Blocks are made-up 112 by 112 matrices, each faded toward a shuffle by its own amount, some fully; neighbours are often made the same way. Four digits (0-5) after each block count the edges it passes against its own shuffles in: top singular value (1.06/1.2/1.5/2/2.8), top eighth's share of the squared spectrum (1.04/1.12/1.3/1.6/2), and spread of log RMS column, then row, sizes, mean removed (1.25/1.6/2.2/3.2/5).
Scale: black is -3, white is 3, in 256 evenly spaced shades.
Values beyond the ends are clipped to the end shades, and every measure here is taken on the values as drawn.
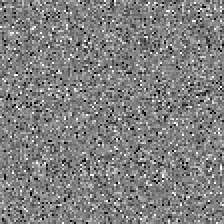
3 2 0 0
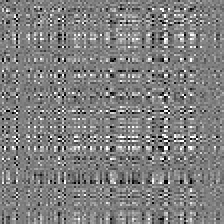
5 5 4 4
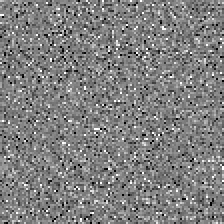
3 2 0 1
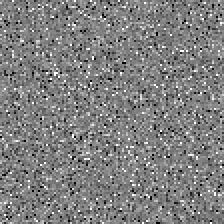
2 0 0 0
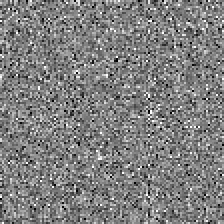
4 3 2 1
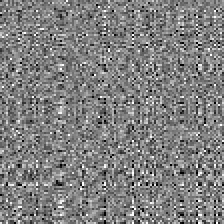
5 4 3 3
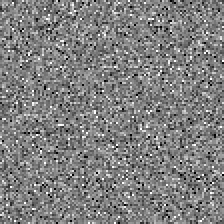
2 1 0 0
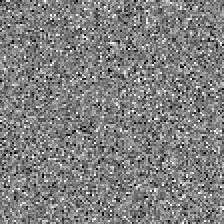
1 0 0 0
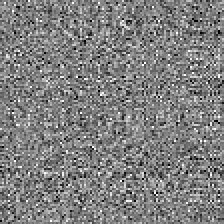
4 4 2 2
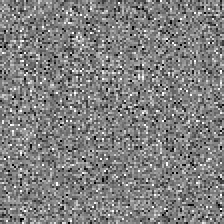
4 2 1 1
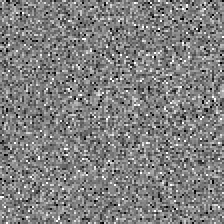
3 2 0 0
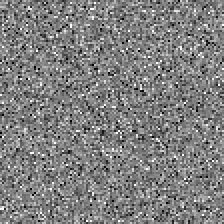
0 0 0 0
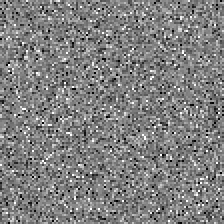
0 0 0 0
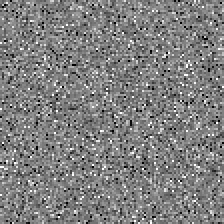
2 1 0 0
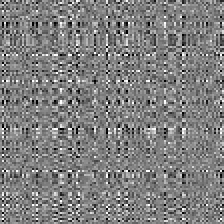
5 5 4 4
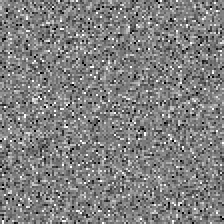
1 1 0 0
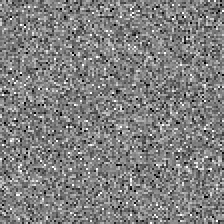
0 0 0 0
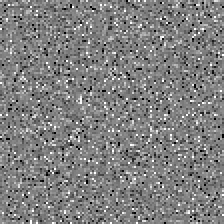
2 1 0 0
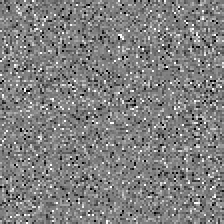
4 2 1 1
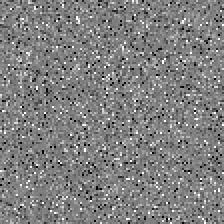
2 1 0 0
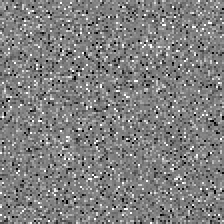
2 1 0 0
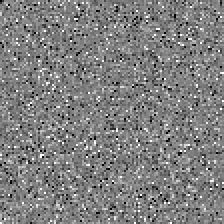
3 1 0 0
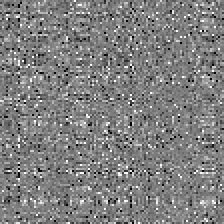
5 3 2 3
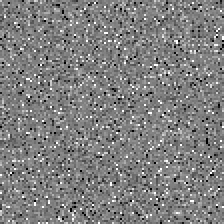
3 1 1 0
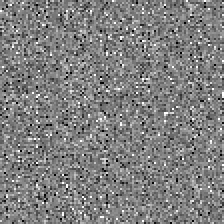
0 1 3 0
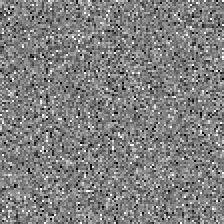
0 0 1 0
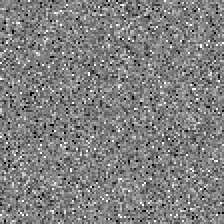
0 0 0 0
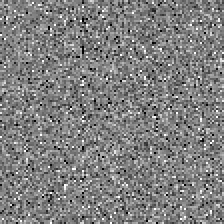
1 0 1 0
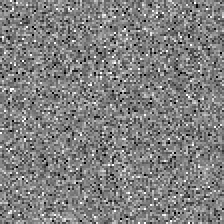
0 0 1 0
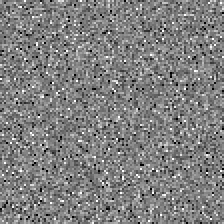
0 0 0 0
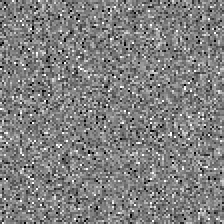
0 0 1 0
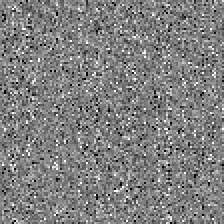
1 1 3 0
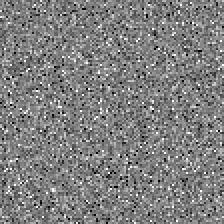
0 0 0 0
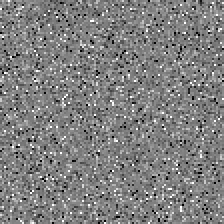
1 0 0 0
